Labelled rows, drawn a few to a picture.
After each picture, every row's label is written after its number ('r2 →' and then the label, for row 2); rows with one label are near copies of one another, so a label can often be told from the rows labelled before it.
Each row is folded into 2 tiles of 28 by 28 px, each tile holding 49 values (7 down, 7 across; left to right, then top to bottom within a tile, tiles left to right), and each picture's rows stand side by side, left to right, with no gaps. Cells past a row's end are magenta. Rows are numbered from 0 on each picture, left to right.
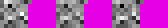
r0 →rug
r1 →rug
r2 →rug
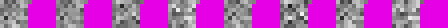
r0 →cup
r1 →cup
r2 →rug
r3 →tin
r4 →cup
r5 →rug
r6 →cup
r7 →tin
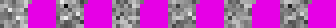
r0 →tin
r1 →rug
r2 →cup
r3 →rug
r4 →cup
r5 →rug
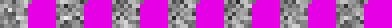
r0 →tin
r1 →rug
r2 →cup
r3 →cup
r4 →cup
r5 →cup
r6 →rug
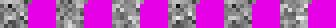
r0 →rug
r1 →cup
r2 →tin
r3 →rug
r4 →rug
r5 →tin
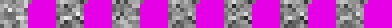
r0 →tin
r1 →rug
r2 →cup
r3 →rug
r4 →rug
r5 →rug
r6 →rug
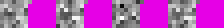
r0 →tin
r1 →tin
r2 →rug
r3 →tin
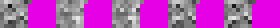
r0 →rug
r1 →tin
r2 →tin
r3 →rug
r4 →rug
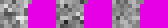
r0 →tin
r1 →rug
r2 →cup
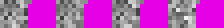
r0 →cup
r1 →cup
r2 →cup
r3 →tin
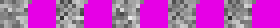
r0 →tin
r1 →cup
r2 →tin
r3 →cup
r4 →cup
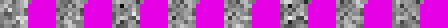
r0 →tin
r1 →cup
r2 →rug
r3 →cup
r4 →cup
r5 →rug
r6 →cup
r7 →rug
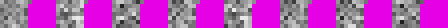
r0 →cup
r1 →tin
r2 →rug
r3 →cup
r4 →tin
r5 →cup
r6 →cup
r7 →rug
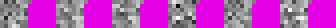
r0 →cup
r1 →tin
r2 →tin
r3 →rug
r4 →cup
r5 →tin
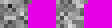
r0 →rug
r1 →cup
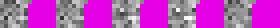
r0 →cup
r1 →cup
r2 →tin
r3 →tin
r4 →cup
